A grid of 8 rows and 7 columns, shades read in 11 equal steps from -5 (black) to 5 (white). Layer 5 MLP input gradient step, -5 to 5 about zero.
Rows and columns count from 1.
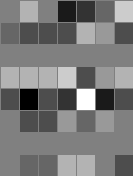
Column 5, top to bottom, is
-3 2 0 -2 5 -1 0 2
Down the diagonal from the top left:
0 -2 0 3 5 1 0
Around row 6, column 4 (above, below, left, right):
-3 0 -2 -1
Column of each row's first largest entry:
7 5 1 4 5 4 1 4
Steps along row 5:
down up down up down up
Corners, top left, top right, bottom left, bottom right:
0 3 0 -2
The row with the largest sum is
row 4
